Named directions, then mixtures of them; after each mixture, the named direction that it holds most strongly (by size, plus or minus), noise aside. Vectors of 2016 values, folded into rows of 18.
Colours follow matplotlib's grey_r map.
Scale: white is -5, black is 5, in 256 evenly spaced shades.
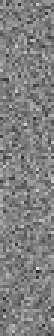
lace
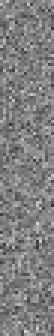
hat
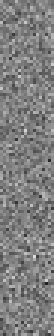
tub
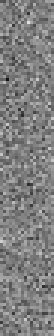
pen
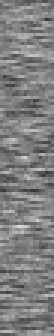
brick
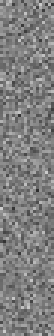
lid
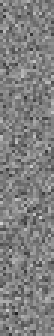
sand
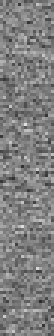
lace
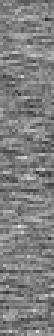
brick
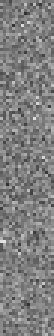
lid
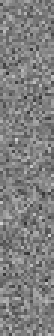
sand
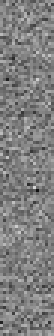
pen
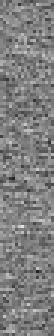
lace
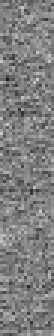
pen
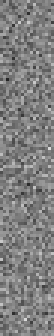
pen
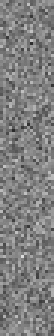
hat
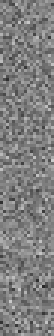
pen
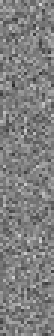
tub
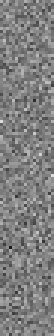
sand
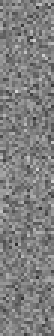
lace
